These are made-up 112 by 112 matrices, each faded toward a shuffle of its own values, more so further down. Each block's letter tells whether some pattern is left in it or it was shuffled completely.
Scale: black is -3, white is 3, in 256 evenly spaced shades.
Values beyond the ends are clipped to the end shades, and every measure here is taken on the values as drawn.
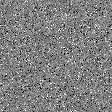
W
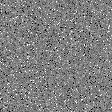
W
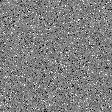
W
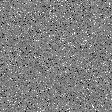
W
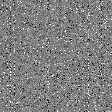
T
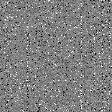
T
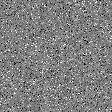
W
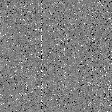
T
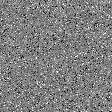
W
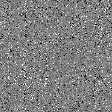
T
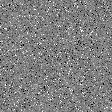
W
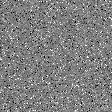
W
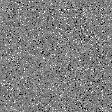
T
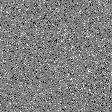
W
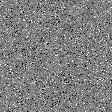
W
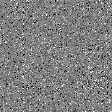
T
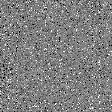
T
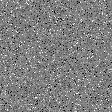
W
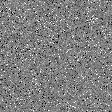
W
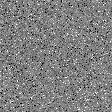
W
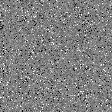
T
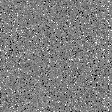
T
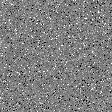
W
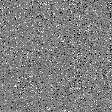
T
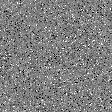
W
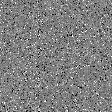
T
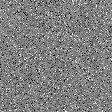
W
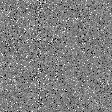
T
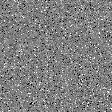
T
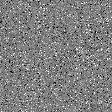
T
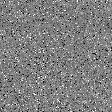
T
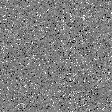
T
